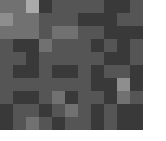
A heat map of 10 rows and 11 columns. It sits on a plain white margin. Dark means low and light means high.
No regular stripes run through it. The top left is the ninth with the highest average. No row or column stands out. On average the colour sits 30% of the way up the scale. In the top left lies a patch that is higher than the rest.
